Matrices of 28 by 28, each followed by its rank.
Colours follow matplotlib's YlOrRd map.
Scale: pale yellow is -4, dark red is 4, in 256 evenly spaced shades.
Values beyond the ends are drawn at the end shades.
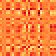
two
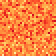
full rank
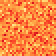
full rank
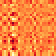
two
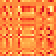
two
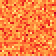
full rank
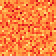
full rank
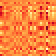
two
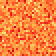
full rank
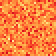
full rank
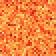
full rank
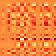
two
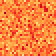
full rank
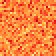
full rank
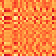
two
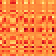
two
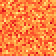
full rank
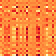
two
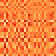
two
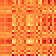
two
